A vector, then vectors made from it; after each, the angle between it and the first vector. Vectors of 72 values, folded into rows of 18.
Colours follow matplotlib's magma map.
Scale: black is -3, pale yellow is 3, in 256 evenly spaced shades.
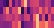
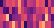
orthogonal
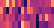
nearly opposite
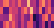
partly opposed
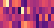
nearly opposite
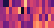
nearly parallel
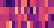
orthogonal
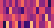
orthogonal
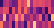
orthogonal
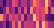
partly aligned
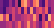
partly aligned
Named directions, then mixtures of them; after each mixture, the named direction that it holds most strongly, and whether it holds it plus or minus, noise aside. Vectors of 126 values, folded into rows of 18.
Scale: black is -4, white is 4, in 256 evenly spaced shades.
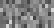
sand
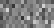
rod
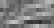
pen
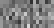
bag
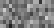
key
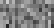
sand, minus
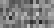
bag, plus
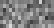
key, minus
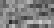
pen, minus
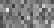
rod, plus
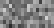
key, plus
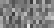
bag, plus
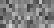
key, minus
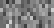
sand, plus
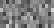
sand, plus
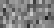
key, minus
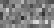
rod, plus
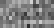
bag, minus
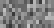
key, plus
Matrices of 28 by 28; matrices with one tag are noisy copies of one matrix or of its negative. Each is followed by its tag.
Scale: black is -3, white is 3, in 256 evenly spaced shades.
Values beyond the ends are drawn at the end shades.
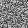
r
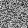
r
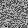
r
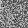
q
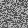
r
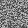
r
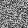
r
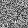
r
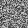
r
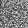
q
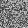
q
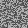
r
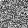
r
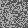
q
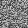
r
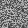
r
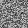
r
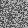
q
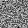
r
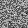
r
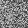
q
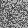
q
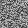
r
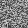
r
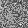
q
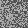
q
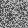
q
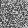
q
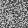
q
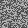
r
